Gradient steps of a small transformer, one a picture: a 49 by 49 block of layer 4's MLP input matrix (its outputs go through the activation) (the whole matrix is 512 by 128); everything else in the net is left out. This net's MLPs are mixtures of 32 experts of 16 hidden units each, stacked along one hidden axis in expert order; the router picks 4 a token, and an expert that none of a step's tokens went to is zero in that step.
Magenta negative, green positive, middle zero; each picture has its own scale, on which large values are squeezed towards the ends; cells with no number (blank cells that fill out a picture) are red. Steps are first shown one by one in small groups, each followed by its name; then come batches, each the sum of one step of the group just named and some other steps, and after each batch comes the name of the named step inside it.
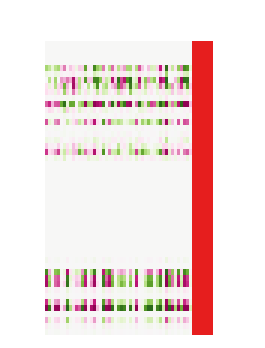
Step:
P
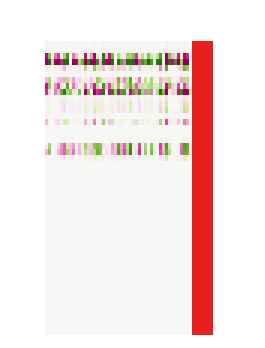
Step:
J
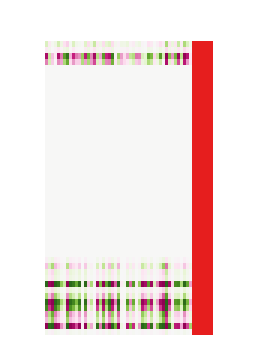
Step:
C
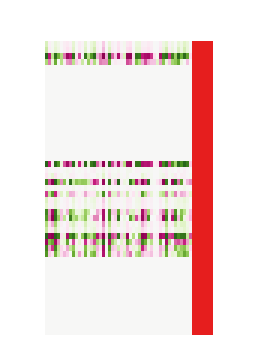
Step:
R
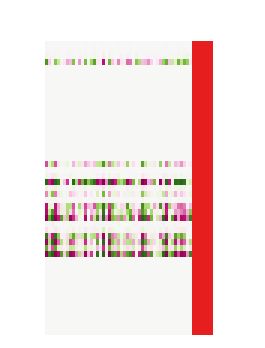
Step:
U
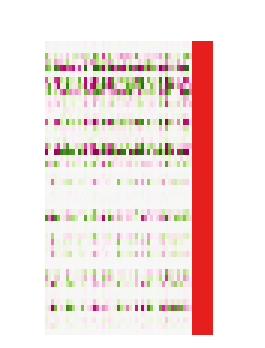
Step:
P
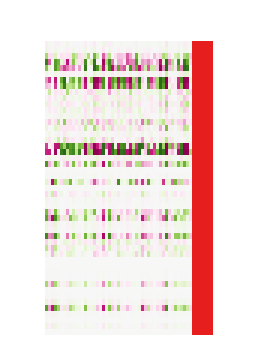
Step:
R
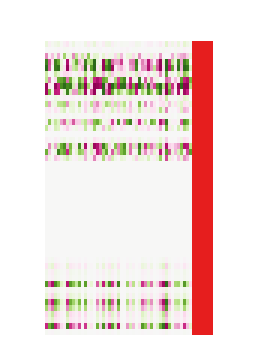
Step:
C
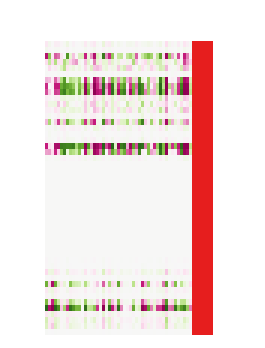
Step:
J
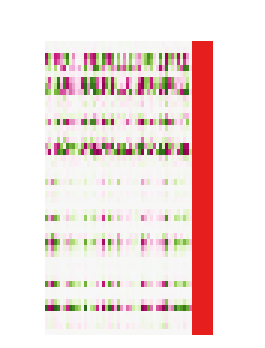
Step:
C
